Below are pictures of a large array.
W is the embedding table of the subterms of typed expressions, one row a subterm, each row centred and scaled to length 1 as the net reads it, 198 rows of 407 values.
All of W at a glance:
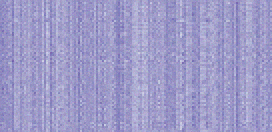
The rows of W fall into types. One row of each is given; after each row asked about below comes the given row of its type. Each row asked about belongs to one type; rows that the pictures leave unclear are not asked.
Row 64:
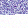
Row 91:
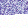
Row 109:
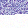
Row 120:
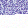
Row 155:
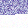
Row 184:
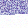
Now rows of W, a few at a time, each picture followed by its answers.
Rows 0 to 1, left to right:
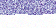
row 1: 91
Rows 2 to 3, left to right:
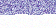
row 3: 120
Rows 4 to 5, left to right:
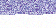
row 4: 64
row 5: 64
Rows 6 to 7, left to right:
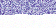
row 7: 109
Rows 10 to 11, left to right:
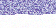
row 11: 64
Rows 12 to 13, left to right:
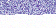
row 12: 64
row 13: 120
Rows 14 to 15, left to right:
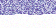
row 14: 120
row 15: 91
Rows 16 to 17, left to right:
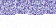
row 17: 184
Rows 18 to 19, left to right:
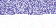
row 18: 91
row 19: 120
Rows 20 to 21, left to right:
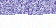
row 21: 91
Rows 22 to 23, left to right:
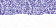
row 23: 120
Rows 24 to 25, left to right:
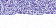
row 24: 120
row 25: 64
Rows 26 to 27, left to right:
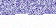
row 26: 155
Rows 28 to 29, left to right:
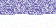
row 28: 64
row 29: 64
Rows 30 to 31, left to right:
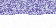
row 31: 184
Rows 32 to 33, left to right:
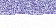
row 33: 64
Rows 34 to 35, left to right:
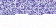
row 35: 109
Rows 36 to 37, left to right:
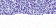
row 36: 120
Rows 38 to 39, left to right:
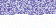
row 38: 91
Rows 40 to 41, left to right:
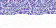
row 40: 109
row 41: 120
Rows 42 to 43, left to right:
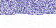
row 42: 120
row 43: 64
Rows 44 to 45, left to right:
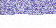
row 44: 91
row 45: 64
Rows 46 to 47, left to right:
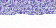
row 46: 109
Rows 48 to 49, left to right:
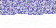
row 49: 91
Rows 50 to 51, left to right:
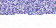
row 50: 91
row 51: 91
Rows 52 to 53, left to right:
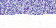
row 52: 91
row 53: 184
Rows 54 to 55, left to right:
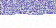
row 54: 120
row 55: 184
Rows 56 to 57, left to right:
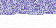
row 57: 64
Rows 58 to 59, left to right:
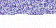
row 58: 109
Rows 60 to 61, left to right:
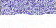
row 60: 109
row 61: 109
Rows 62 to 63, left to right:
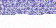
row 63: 109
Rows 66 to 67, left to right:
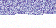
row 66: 155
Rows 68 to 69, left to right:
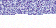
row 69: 91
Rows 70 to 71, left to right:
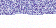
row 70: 120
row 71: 64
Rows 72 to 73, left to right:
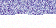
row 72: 155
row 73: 184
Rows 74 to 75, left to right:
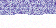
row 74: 109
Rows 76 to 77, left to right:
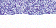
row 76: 91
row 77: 109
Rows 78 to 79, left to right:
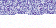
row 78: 155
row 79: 120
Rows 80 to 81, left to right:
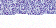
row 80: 120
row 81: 120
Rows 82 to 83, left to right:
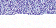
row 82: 120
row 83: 120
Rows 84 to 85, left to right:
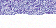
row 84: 109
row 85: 109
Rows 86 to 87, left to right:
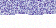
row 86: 184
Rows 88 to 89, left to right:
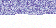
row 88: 155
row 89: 184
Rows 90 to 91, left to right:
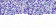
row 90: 91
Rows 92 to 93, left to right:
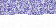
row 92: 91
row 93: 120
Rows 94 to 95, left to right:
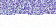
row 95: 120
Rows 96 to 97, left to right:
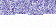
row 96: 64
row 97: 155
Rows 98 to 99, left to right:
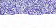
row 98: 91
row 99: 64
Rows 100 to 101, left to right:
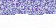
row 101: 155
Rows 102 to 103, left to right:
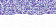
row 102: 120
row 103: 109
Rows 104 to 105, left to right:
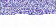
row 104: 109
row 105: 155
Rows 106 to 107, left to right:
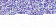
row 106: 109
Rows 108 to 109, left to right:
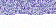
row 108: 184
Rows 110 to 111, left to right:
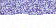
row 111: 184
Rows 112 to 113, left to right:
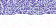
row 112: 120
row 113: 109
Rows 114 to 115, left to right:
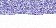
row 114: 64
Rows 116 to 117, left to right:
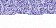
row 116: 120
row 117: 120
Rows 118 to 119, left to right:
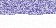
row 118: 64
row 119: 184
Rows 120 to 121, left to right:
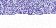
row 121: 91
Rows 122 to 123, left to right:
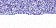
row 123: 120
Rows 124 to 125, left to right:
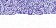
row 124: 120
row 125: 91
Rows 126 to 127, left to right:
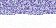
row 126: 64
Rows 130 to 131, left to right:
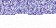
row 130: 155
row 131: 91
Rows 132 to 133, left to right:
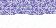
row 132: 109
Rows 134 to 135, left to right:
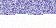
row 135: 184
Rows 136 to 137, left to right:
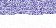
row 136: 109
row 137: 64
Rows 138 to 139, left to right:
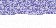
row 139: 184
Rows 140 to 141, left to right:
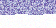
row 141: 155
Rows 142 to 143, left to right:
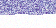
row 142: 184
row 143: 64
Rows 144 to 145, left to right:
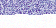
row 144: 120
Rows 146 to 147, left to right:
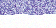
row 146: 91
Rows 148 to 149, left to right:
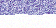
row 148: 91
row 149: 109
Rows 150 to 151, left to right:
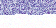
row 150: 120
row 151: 109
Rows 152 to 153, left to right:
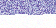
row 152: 184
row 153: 120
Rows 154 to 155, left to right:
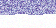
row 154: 184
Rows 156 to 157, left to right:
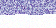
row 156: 184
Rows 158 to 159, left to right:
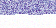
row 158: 64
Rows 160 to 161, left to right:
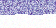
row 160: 155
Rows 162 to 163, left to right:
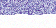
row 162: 109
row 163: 91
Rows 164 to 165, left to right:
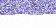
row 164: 109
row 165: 64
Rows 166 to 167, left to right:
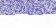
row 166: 184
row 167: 91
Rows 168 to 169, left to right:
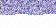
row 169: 109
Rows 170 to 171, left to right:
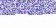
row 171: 109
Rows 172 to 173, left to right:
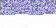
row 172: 109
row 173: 155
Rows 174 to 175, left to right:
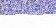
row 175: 64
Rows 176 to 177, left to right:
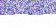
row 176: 91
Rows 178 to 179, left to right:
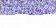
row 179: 155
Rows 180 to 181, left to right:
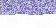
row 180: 64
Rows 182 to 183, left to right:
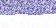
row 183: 91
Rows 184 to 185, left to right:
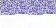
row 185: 184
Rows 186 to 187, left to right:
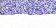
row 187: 91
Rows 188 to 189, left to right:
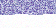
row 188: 120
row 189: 184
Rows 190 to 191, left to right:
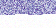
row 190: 184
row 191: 91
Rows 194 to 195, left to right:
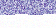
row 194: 184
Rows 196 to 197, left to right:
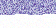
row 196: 120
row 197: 109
